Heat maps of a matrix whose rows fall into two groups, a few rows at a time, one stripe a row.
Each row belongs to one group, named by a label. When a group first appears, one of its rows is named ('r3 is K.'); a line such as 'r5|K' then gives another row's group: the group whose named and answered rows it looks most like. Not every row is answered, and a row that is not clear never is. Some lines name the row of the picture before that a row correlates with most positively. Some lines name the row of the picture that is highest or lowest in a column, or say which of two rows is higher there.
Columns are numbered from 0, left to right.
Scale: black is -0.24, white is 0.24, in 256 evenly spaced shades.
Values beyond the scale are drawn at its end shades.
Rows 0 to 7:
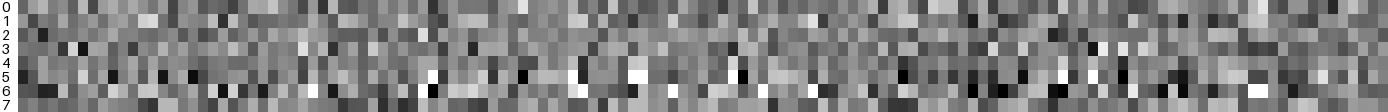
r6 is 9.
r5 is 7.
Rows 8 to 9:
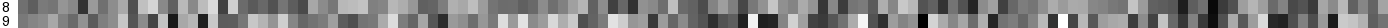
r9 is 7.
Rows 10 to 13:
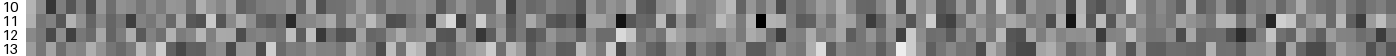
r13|9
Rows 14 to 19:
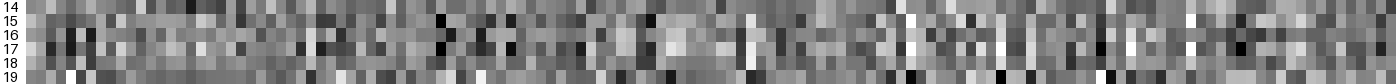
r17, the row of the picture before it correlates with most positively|10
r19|7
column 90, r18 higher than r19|No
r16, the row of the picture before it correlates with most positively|12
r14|9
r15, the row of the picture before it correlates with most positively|10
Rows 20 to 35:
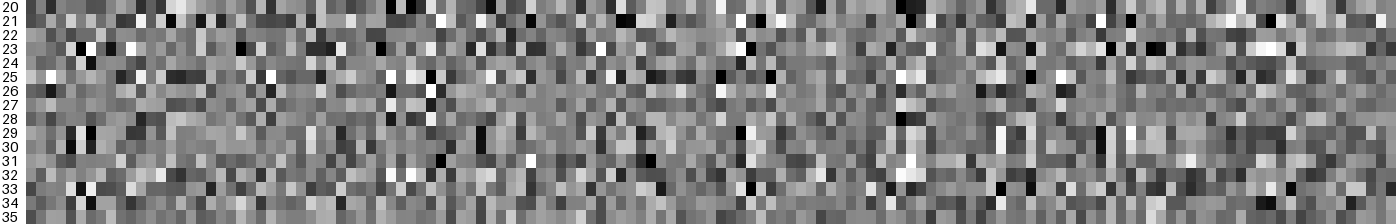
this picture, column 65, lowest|25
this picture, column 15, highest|20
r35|7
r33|7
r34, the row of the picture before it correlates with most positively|16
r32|9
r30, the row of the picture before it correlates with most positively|16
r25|9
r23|7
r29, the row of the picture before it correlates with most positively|16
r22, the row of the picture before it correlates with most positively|17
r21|7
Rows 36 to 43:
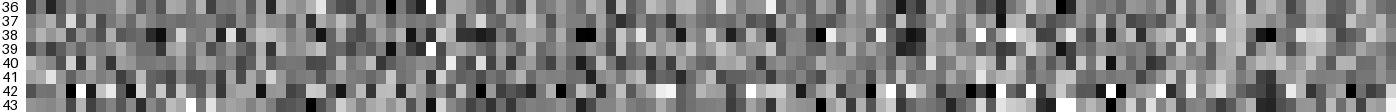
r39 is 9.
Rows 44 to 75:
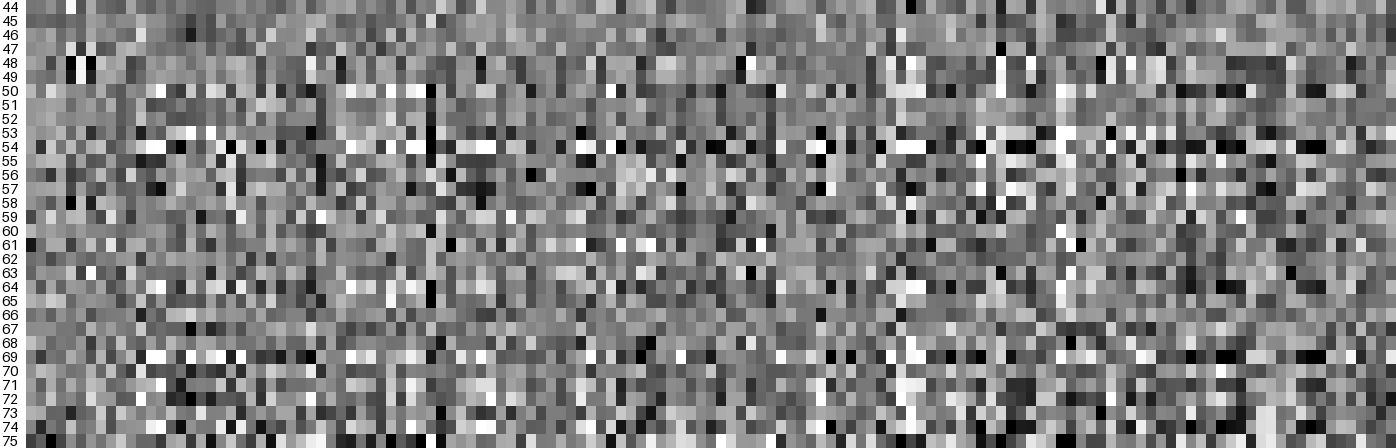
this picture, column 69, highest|75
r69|9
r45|9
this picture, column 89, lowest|75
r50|9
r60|9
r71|9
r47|7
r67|9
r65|9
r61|7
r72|9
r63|7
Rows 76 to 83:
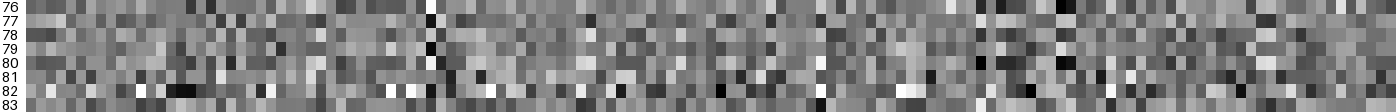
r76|9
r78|9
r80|9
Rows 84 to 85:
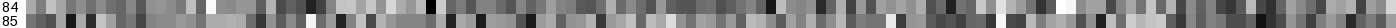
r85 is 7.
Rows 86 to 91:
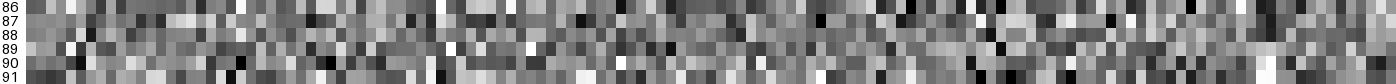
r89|7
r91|9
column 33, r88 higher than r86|Yes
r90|7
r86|7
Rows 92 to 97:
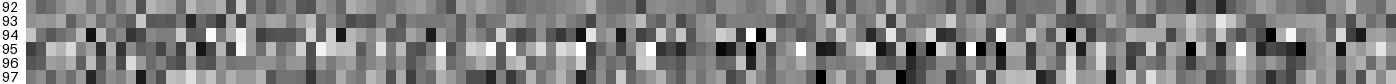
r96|7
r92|9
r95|7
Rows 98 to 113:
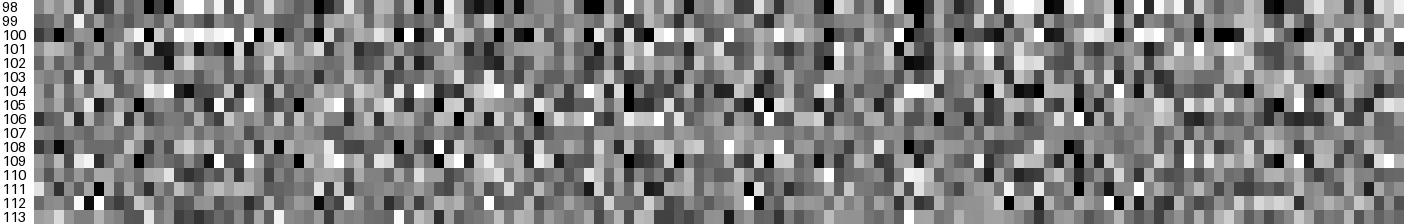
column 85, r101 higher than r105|Yes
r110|9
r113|9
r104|9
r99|7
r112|7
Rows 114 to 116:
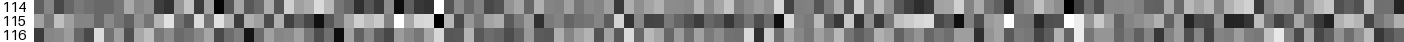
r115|9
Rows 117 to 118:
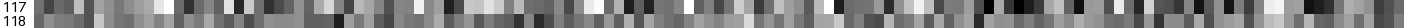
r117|9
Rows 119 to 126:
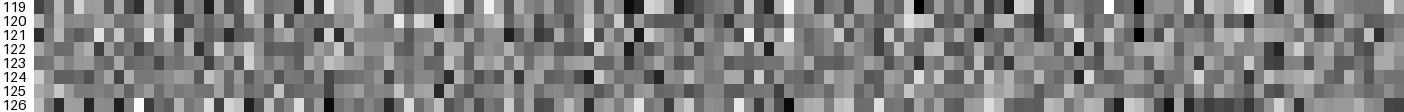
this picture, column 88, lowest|119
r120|9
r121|7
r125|9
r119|7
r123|7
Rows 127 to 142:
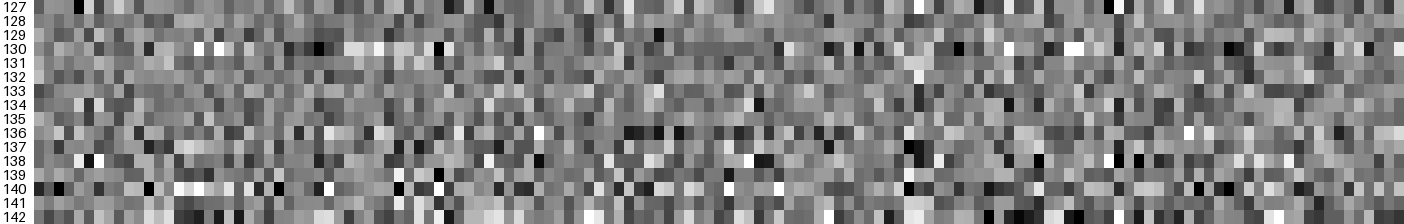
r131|9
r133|7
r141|9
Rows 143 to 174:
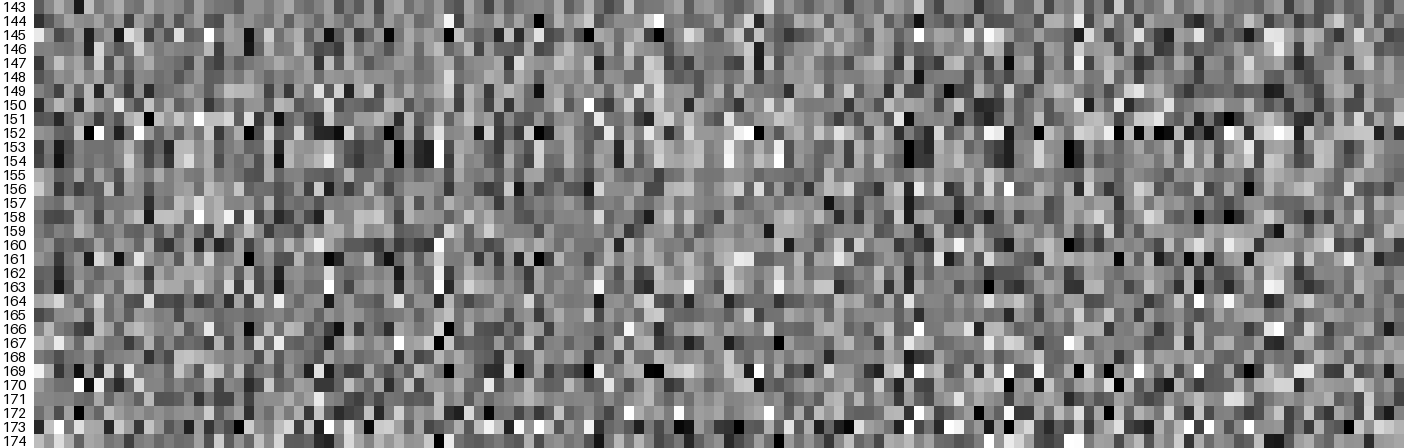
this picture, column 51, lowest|152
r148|7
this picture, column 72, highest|169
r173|7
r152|7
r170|7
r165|7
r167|9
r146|7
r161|7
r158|9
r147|7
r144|7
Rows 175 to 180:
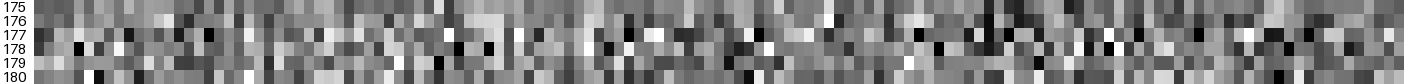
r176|9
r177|7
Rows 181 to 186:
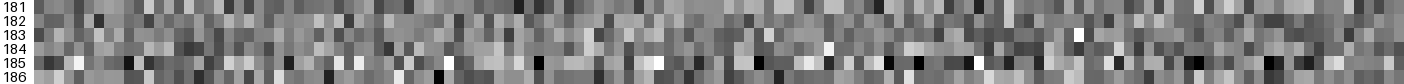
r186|9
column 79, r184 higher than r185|Yes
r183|7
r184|9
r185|7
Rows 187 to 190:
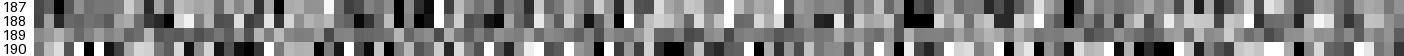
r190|7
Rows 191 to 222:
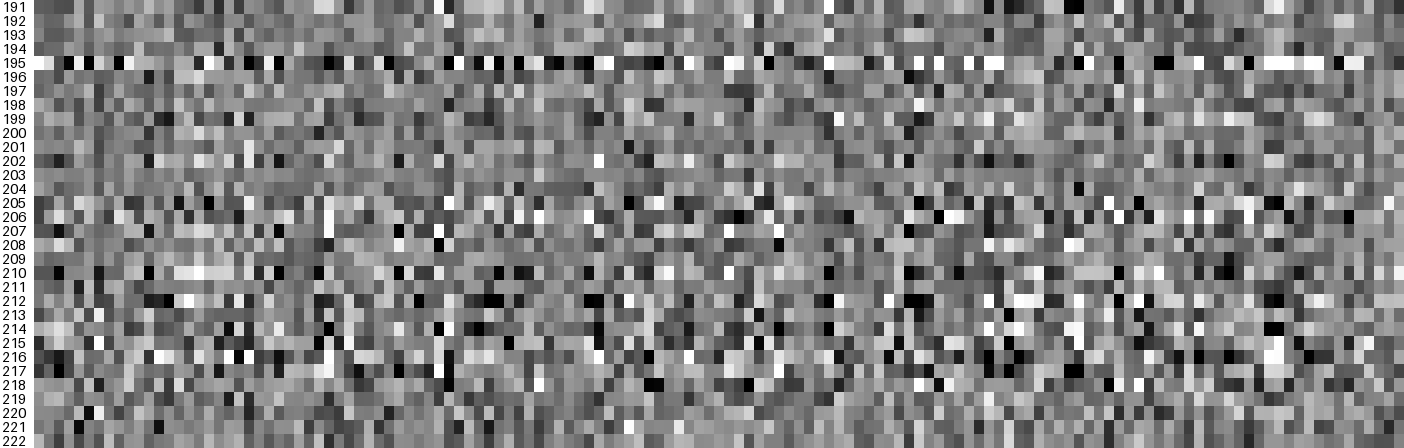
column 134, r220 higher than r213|No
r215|7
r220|7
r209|9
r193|9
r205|7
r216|9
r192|7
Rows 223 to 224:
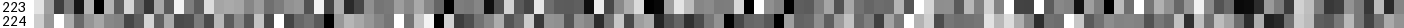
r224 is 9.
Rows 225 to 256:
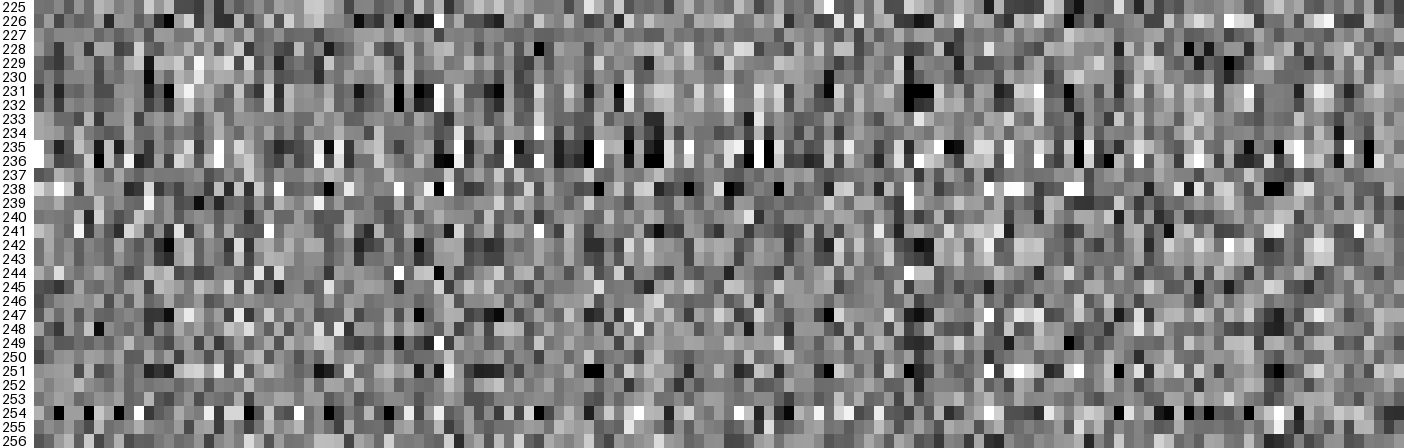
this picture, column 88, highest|236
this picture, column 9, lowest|238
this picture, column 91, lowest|235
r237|7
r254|7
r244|9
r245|9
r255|7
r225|9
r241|7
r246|7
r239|9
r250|7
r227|9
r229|9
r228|7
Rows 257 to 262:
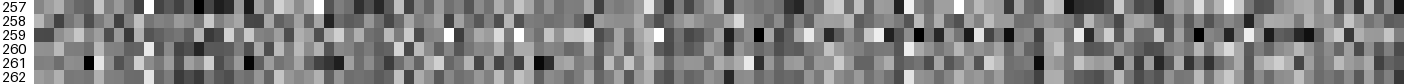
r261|7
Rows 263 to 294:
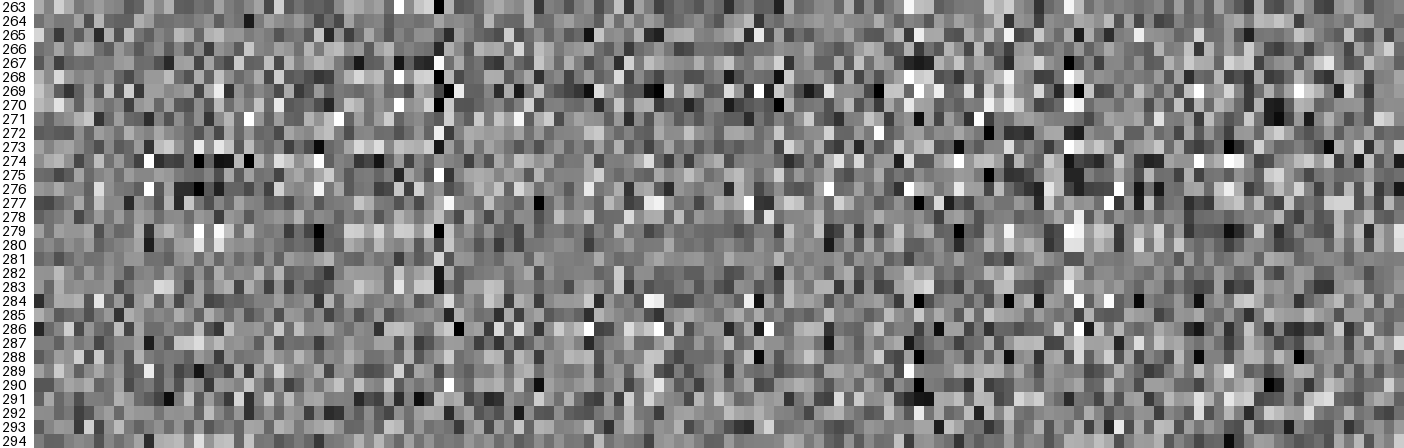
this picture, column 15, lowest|276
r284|7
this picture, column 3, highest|286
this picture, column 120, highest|274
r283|9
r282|9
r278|7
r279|9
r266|7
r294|9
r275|9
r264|7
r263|9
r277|7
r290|7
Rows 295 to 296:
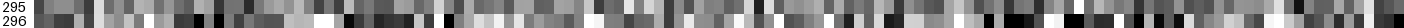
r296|9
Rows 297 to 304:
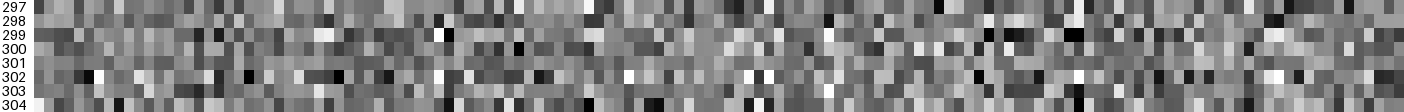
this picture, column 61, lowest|304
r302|7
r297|7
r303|9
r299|9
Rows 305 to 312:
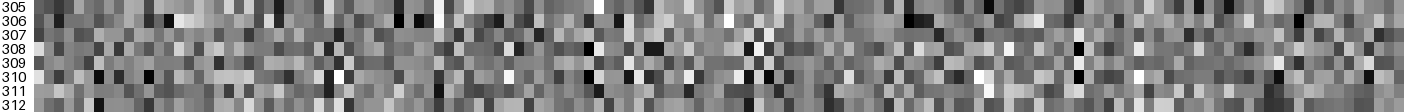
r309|7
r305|9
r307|7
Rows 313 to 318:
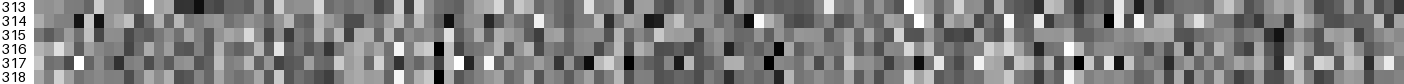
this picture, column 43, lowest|317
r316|9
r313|9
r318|9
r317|7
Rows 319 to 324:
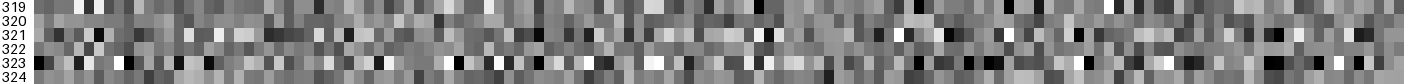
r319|7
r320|9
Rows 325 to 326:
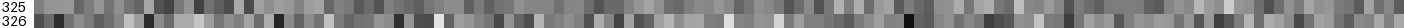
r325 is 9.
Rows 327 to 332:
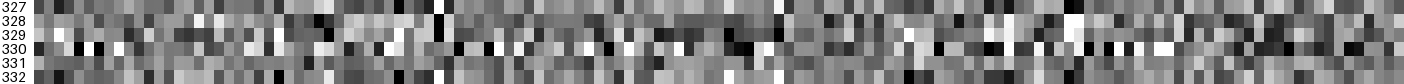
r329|9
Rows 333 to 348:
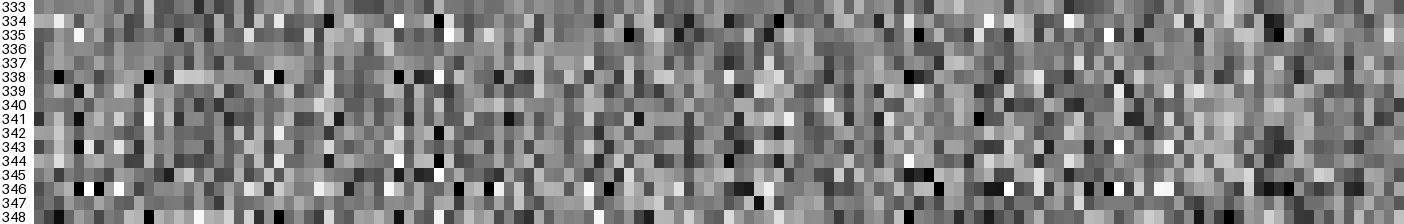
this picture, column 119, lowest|348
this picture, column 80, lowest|348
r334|9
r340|9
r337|7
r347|7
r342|9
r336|7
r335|7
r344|9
